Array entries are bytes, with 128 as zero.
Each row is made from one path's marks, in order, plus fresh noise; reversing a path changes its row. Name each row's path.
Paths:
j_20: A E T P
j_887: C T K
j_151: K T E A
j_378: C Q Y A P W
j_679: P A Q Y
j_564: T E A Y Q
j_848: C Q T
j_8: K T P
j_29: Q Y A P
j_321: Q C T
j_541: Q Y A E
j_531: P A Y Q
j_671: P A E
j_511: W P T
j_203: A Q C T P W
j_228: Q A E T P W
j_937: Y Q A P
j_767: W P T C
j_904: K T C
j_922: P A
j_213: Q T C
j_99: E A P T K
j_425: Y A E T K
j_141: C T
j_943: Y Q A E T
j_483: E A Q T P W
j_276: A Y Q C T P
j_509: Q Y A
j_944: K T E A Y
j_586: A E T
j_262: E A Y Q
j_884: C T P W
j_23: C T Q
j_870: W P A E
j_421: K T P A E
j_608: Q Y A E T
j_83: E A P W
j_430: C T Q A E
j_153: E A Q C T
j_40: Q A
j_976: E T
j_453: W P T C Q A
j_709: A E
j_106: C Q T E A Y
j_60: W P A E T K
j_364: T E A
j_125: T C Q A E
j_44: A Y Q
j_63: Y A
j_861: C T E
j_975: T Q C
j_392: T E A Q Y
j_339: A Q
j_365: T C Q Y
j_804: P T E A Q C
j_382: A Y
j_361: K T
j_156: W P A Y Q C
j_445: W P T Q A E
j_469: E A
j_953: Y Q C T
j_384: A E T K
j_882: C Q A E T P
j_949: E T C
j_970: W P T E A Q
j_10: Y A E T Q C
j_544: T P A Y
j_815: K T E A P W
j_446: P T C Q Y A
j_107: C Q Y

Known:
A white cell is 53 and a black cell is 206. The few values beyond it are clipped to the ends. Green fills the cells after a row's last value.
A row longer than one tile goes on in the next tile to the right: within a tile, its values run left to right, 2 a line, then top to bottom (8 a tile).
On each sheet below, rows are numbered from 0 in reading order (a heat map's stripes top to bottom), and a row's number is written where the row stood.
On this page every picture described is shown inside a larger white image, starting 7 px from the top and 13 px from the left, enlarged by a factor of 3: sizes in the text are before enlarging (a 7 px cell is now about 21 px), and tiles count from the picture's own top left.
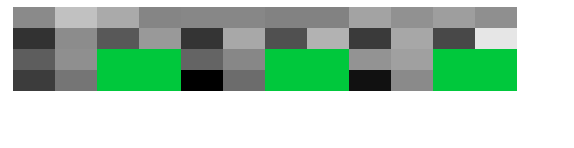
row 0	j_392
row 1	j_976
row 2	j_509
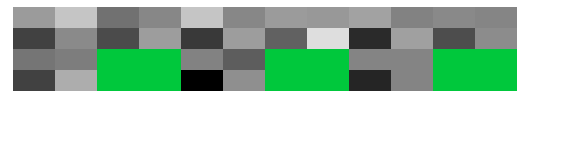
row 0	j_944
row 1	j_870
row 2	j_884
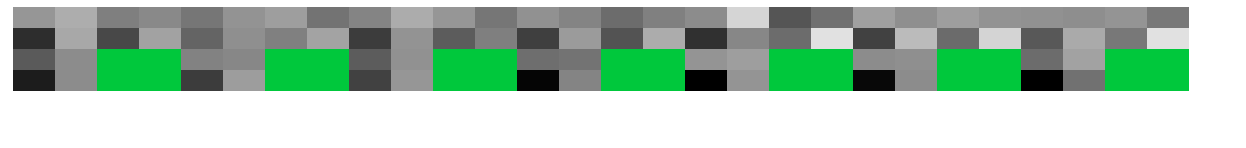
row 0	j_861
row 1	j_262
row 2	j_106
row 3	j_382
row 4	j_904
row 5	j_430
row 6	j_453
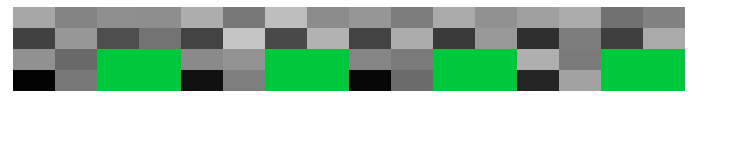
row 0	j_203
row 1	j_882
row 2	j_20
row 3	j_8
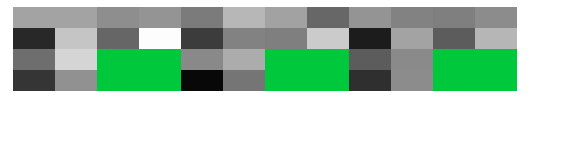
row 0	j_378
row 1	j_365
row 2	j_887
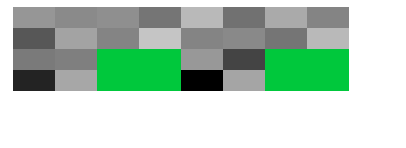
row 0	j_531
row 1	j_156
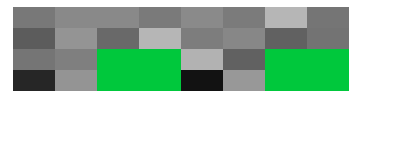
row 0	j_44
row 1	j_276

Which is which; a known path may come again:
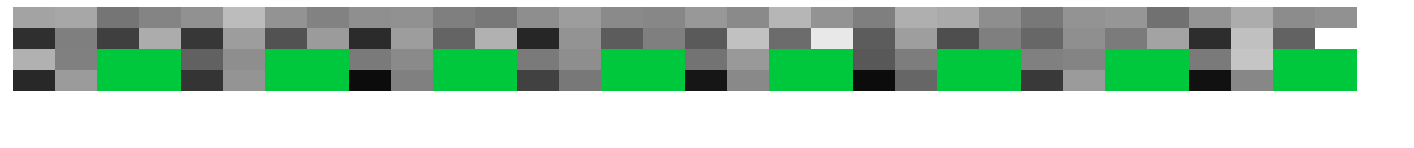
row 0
j_8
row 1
j_364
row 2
j_141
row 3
j_483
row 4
j_943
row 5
j_804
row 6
j_262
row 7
j_29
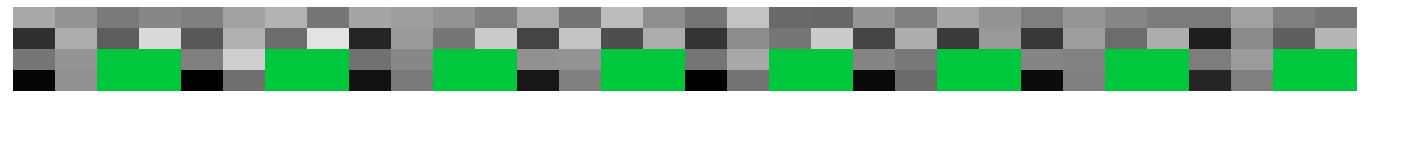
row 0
j_40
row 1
j_446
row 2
j_679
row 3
j_882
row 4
j_213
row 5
j_20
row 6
j_23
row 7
j_848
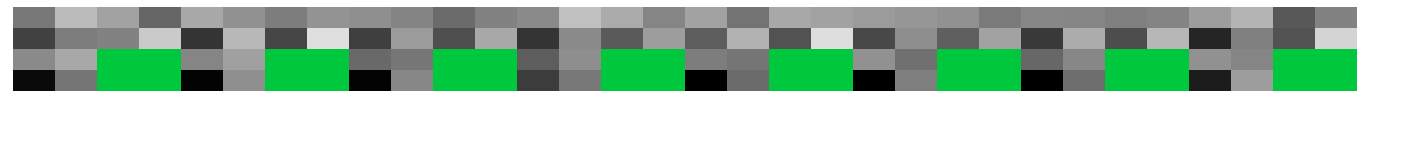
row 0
j_365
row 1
j_63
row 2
j_382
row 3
j_392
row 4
j_445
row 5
j_321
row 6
j_976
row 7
j_361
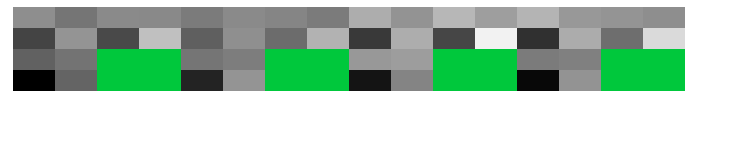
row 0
j_511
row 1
j_44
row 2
j_541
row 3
j_671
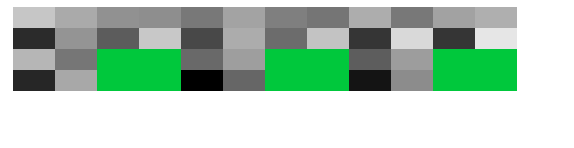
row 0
j_421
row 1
j_949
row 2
j_425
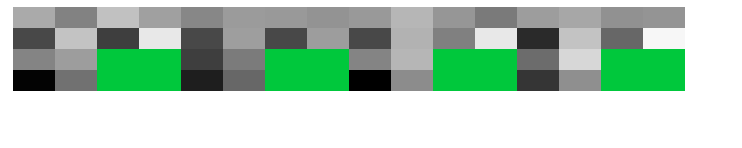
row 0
j_608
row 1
j_970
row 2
j_125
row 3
j_378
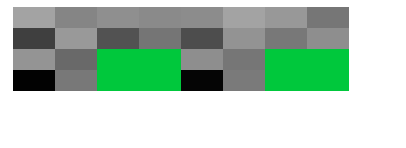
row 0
j_203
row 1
j_153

